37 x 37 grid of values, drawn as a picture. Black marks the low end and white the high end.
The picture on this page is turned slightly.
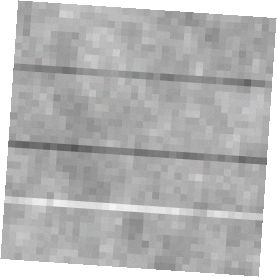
A few values lie far out on both sides of the bulk. Rows 10, 21 and 29 stand out from the rest. Streaks run across, left to right. No overall slope runs across the table.
